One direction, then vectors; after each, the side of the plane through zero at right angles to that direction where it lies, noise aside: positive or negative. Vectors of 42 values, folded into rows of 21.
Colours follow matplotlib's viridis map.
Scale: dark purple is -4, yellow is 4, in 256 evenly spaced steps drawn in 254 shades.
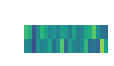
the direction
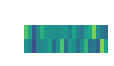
positive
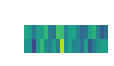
positive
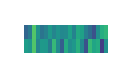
negative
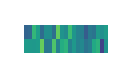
negative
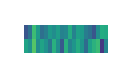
negative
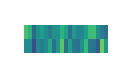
positive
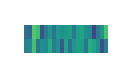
negative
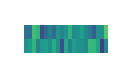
negative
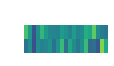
positive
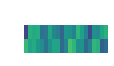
negative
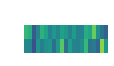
positive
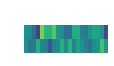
positive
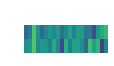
negative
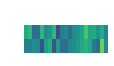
positive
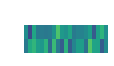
negative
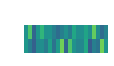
positive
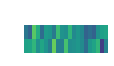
negative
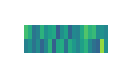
positive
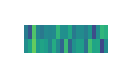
negative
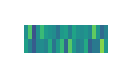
positive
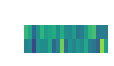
positive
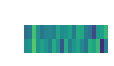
negative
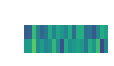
negative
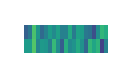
negative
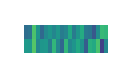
negative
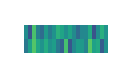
negative
